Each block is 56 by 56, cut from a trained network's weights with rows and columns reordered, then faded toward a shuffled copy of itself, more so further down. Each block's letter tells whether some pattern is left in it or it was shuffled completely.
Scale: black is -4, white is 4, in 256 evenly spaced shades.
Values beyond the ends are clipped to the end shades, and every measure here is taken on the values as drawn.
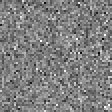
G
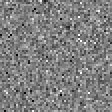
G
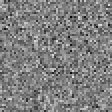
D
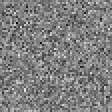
G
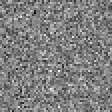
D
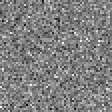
G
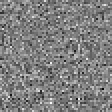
D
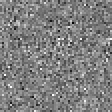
D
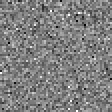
G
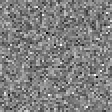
G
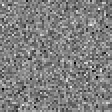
G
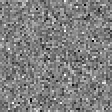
G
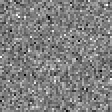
G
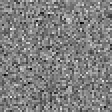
G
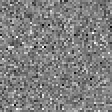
D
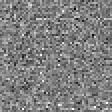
D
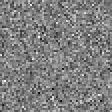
G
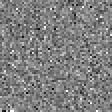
G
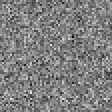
D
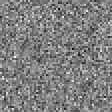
G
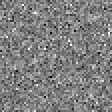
G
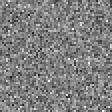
G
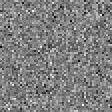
D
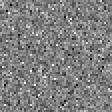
G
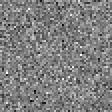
G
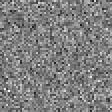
D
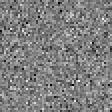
D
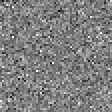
G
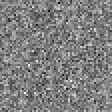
D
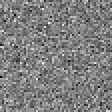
G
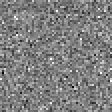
G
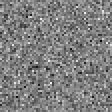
G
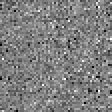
D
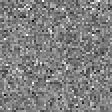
D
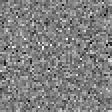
D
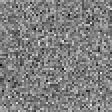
G
